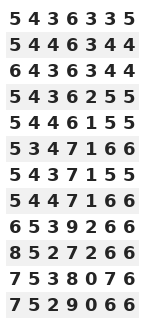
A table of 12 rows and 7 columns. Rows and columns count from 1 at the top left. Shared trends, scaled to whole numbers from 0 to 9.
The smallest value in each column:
5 3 2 6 0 3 4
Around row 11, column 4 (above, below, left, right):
7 9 3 0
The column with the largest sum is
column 4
